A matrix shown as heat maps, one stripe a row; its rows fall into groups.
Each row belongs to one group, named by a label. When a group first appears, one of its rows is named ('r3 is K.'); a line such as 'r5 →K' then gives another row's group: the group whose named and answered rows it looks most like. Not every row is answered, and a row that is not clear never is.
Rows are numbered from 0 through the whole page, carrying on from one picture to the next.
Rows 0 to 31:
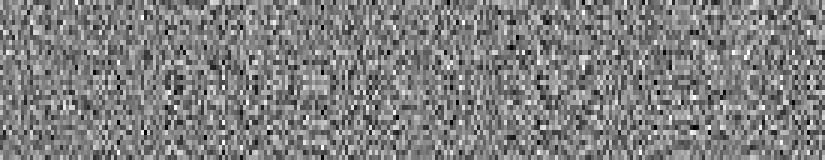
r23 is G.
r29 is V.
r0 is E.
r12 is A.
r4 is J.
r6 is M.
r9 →J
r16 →M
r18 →J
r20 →J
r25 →M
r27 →J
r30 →A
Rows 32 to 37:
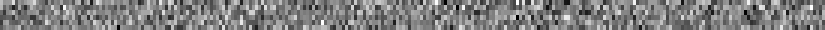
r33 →J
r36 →V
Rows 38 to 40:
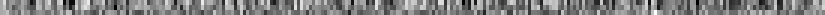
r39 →J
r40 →M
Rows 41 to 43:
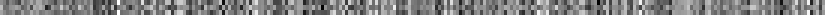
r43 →A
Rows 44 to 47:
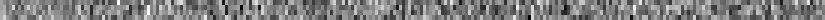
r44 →A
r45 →G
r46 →G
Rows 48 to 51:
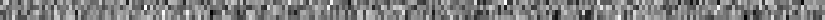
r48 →M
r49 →M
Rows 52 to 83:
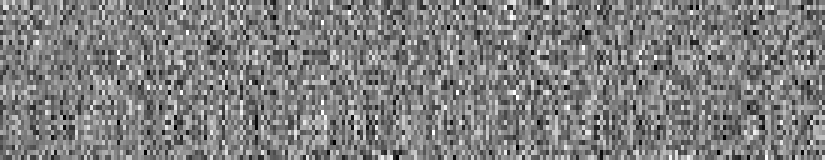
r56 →V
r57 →E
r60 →M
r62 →A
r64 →A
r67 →V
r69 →G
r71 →G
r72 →V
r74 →V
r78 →E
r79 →J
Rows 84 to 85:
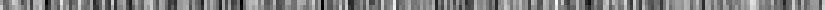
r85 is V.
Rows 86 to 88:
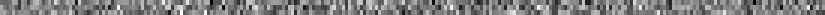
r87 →A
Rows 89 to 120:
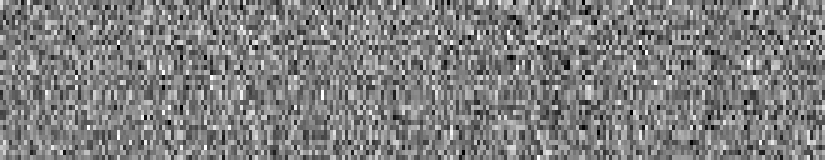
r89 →E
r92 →J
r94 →V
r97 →A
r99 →E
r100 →J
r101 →G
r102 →G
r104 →E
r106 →E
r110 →J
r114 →E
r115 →A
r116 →A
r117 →M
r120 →A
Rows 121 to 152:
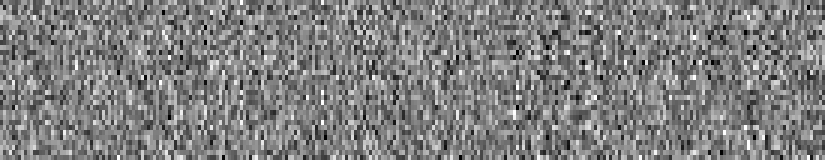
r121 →V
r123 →E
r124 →G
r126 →J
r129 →J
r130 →J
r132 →J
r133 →E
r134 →E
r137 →G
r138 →G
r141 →V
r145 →V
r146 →E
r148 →J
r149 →G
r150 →G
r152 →A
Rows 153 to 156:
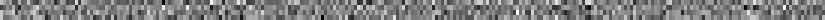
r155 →G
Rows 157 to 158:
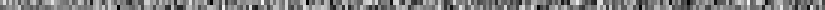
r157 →G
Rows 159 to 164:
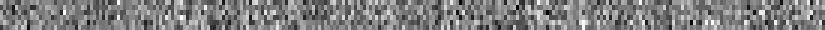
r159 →A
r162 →A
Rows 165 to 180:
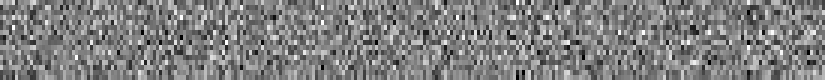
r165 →G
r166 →V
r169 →V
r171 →M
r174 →G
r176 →E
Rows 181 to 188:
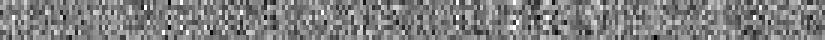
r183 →V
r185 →G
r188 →M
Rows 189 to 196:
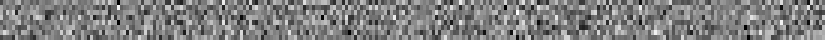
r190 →A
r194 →E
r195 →M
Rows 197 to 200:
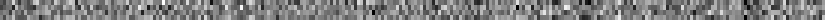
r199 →M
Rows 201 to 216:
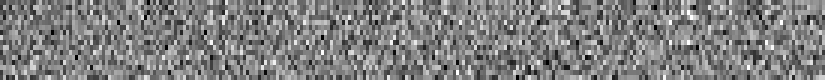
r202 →M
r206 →M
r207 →J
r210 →M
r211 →V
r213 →J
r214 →G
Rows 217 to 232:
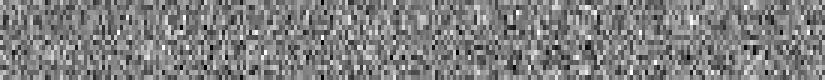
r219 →G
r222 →J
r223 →A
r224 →V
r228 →G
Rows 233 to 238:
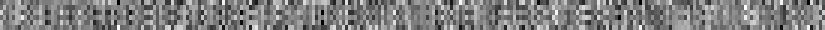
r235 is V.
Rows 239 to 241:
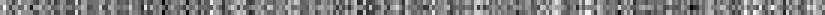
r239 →E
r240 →M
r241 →E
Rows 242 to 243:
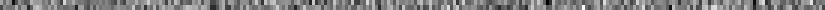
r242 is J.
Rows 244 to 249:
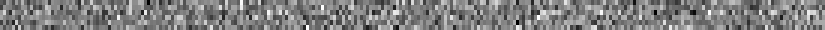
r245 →V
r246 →M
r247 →A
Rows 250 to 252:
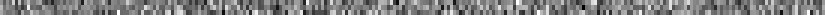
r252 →A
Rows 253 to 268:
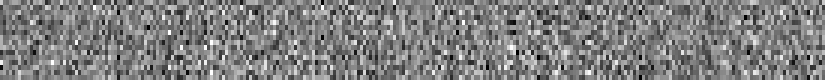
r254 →V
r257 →J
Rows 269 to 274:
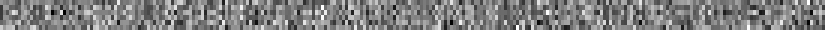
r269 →A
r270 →V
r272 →V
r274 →G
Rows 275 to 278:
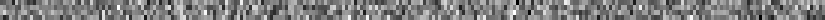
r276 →A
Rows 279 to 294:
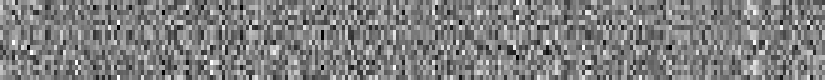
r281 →E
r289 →J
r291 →E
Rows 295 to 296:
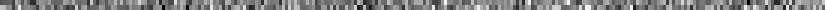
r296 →E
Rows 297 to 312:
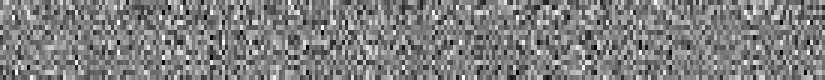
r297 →M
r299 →E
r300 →G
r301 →A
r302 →V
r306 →G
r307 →A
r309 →E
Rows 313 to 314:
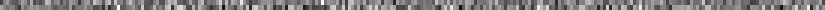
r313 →V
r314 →A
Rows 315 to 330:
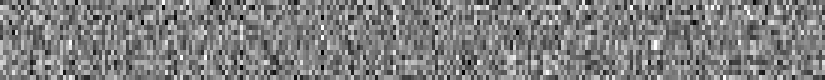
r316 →E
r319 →M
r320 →V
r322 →V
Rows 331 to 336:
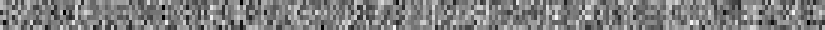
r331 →G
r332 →E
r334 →E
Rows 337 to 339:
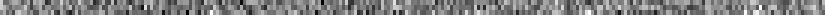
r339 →E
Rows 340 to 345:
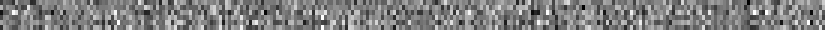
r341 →E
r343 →V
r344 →A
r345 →V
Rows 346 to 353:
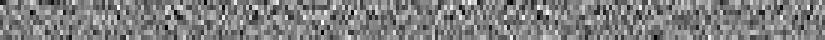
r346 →J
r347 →A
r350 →V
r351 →M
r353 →M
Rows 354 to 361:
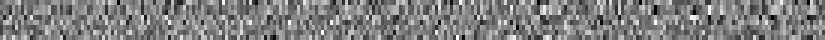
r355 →M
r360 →V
